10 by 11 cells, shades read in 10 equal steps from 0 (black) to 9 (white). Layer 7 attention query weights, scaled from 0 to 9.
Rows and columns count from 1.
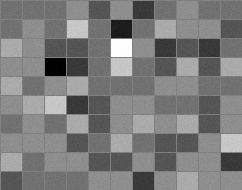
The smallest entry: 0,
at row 4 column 3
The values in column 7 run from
2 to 6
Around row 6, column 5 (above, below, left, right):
4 3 2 5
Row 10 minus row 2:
-1 -1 0 -3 1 4 -2 -1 1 0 2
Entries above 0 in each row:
11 11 11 10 11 11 11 11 11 11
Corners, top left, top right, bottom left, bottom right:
4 4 3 5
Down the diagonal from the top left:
4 5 3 2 4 5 6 3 5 5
